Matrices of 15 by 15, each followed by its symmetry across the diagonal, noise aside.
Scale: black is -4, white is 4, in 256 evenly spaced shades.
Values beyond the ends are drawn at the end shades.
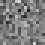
neither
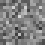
neither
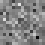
symmetric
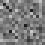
symmetric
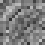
symmetric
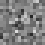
antisymmetric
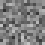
neither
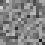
symmetric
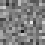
antisymmetric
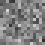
neither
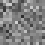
antisymmetric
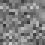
neither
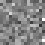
neither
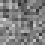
antisymmetric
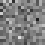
antisymmetric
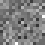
symmetric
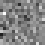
neither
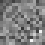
symmetric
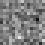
antisymmetric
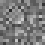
symmetric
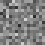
antisymmetric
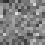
neither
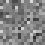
symmetric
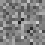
symmetric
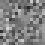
antisymmetric
